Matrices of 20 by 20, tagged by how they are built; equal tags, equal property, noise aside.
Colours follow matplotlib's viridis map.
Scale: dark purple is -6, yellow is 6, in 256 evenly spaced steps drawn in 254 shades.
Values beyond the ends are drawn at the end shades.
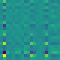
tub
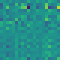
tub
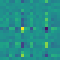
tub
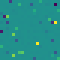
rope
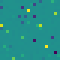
rope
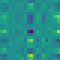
tub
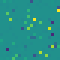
rope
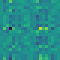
tub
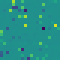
rope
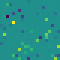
rope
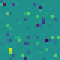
rope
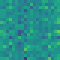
tub
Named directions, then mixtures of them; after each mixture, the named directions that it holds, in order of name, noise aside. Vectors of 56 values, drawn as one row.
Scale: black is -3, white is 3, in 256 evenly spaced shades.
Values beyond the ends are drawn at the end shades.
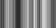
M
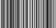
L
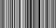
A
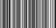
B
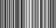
A, M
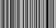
A, L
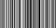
A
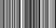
A, B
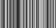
B, L, M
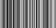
B, L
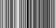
A, B, M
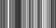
M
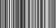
A, L, M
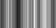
M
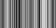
A, M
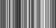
B, M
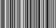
A, L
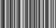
A, B, L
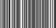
B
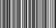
B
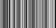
B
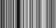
L, M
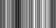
M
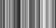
A, B, M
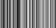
B, L, M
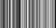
B, M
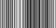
A, M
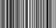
L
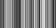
A, M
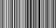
A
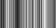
M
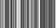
A, B, M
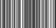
A, B
